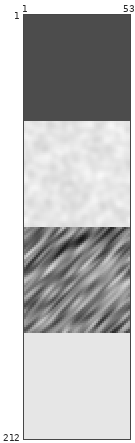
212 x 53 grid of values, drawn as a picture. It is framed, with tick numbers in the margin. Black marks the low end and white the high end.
The table splits into 4 rows of 1 panel. Panel 1,1: low, flat. Panel 2,1: very high, blotchy, faint in contrast. Panel 3,1: middling, slanting up to the right, strong in contrast. Panel 4,1: very high, flat.
